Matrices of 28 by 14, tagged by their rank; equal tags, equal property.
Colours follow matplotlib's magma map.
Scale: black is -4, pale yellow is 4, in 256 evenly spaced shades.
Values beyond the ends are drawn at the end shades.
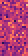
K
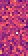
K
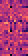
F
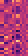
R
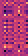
R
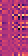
R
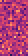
K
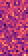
K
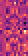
F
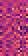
F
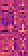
F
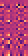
R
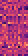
F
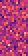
K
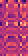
R
